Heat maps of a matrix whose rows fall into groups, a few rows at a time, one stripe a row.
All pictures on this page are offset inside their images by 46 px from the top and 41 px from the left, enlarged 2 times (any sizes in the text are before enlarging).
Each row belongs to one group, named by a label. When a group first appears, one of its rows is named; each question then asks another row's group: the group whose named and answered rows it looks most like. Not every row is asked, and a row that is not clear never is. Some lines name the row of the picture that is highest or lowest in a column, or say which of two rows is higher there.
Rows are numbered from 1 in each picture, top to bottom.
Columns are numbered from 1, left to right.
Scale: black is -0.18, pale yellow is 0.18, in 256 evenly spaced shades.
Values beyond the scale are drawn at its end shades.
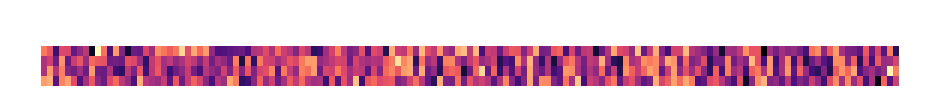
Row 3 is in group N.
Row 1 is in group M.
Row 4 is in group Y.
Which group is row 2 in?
N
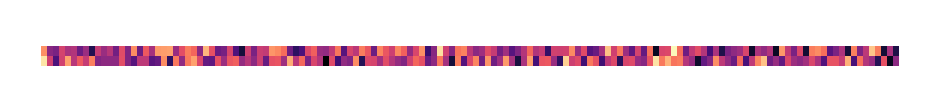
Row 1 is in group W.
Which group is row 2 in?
Y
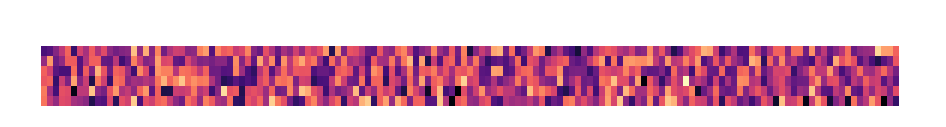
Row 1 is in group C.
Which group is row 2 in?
N
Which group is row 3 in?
M
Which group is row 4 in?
M
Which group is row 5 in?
Y
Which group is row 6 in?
W
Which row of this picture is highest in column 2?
2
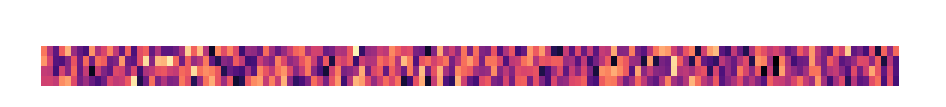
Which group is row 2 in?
M
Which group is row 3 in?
M
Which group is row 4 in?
W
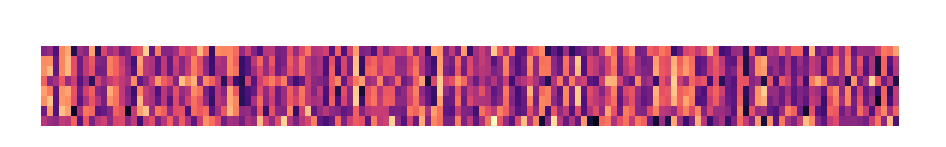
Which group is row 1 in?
C
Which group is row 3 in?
Y
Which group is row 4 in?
W
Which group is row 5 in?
Y
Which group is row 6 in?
Y
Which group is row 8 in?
M
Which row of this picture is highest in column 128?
8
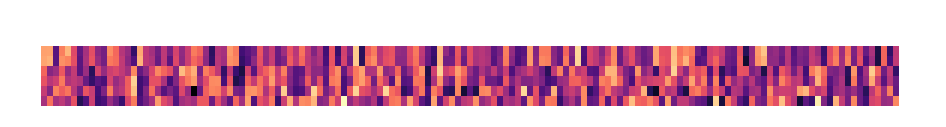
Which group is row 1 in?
Y
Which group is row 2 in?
Y
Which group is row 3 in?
W
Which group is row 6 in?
N
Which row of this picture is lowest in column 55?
6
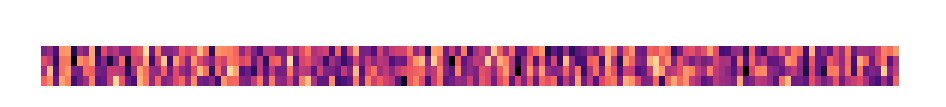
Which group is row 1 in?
C
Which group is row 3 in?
Y
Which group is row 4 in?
Y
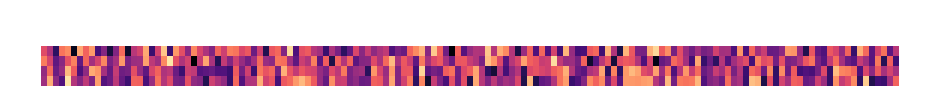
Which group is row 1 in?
Y
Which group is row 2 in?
M
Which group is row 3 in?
N
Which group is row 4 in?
N
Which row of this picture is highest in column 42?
1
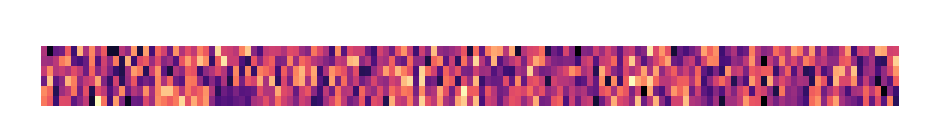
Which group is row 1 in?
C
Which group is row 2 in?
C
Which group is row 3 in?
N
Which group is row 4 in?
N
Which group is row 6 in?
M
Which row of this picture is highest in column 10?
6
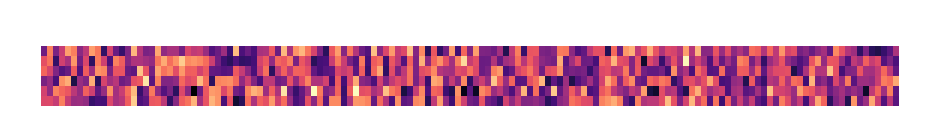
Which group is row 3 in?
M
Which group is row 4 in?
C
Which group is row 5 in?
W
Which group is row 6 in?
W
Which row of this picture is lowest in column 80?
4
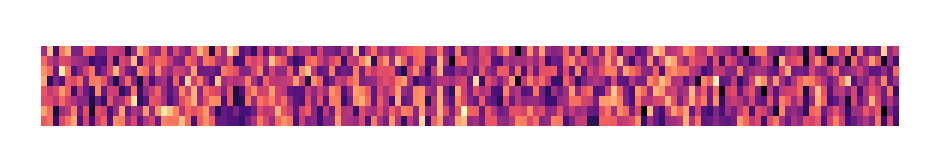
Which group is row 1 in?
Y
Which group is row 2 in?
W
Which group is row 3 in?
Y
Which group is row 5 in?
W
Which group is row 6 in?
W
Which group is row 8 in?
M
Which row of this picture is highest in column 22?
7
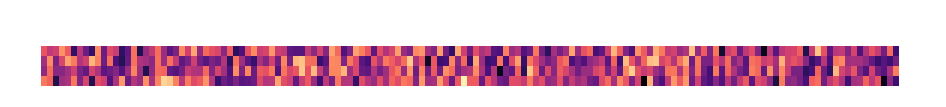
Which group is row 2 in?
N
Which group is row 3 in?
N
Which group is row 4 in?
M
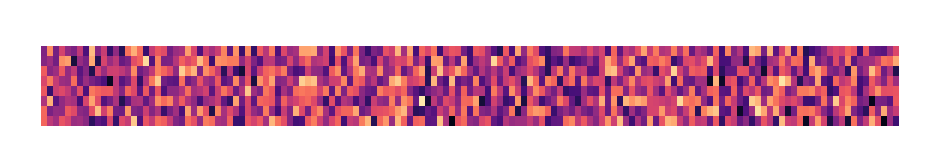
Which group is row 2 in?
C
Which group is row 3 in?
W
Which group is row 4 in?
N
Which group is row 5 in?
C
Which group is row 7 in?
C
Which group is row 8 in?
W
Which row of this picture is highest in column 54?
3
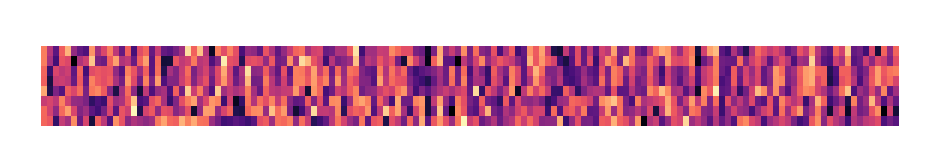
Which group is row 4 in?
C
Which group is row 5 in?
C
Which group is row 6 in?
W
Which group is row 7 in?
W
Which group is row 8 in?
M
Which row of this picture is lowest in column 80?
5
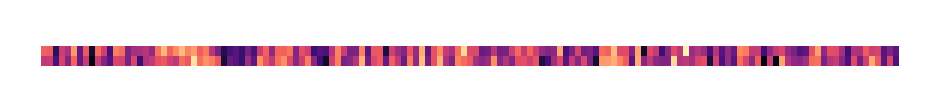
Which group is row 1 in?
M
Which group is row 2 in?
M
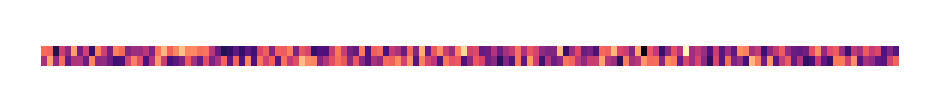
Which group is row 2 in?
N
